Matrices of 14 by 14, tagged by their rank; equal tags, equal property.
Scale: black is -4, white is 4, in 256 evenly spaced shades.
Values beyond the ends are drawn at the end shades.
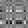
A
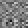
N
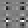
A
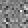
N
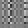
A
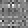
N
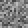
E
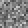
E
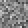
E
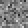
E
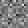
N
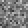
E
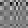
A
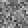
E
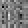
N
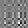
A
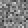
E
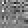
N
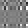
A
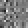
N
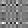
A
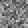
E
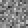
E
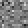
N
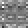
N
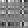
A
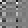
A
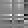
A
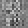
N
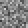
E
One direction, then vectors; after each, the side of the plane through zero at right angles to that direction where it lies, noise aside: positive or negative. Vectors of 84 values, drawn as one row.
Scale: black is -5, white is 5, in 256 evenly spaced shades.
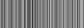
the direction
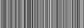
positive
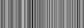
positive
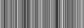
positive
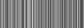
negative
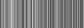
negative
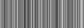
positive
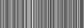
negative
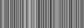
negative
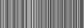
negative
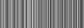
negative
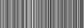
negative
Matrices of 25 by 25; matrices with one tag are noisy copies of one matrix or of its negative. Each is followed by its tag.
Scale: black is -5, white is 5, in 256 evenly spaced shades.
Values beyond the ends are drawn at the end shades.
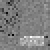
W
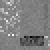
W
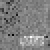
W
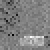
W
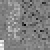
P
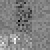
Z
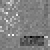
W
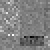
W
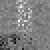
Z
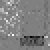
W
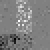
Z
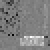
W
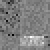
W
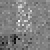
Z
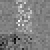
Z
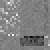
W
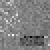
W
